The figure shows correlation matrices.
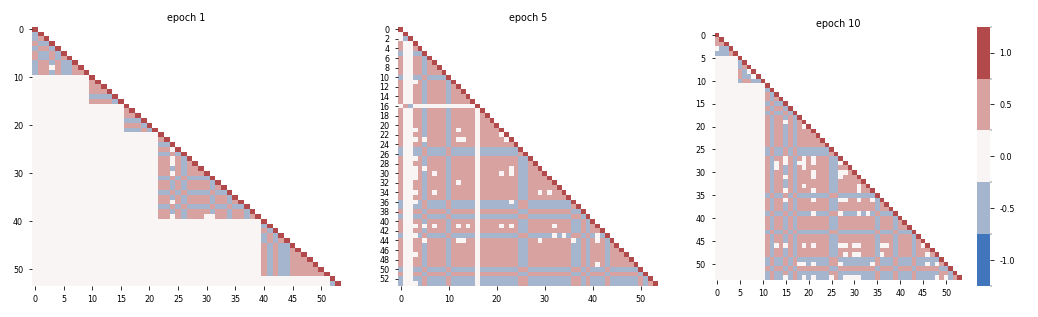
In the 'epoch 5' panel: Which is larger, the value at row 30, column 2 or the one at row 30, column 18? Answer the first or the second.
the second
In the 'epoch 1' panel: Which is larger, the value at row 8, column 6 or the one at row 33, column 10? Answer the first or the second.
the second
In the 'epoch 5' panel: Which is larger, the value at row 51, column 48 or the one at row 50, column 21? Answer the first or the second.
the first
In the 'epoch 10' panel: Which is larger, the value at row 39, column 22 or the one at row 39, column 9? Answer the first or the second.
the second
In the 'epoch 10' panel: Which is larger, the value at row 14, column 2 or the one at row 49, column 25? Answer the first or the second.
the second
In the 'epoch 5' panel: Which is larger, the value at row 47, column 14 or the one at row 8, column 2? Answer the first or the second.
the first
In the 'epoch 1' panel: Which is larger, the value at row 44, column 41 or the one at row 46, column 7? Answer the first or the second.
the first
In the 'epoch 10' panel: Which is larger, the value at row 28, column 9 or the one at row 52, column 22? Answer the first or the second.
the first
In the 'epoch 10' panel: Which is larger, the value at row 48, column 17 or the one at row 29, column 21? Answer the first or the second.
the second
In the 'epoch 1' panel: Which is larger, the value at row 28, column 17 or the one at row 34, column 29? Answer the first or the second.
the first
